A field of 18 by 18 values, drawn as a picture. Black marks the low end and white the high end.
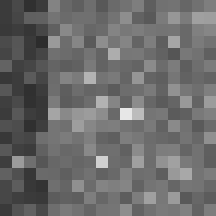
Ninth with the highest average: centre. Seam: vertical, 20% of the way across, the right part higher. Stripes: none. Average level on the scale: 40%.
